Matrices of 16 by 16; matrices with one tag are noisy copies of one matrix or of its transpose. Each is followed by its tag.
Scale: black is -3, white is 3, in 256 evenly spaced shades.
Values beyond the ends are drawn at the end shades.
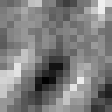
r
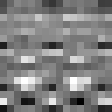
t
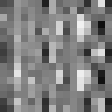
t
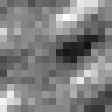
r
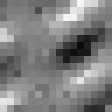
r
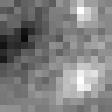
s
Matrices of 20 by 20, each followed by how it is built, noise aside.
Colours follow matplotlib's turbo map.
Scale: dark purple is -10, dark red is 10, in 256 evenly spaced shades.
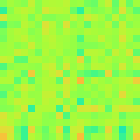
low rank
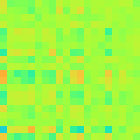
low rank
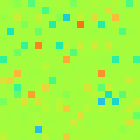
sparse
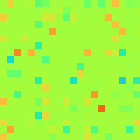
sparse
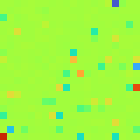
sparse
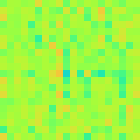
low rank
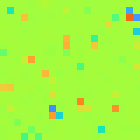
sparse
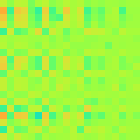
low rank
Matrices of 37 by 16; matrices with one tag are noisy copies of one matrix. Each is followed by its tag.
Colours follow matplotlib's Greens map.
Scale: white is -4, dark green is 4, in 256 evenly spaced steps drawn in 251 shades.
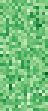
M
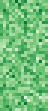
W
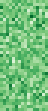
M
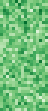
W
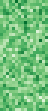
W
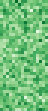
W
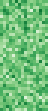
W
